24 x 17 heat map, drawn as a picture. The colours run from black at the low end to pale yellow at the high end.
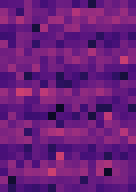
Average level on the scale: 30%. Slope: none. Stripes: horizontal, repeating 5 times. Seam: none. Histogram: bell-shaped.
